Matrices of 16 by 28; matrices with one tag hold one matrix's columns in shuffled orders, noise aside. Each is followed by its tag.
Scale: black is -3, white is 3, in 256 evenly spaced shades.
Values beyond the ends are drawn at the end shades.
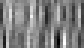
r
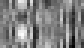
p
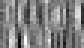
r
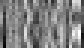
p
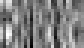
p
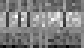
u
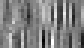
r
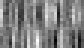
r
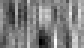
r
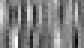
r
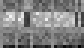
u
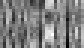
p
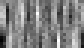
r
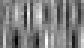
r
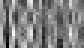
p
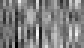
p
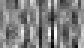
p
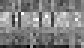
u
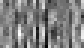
p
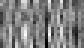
p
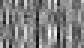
p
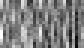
p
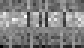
u
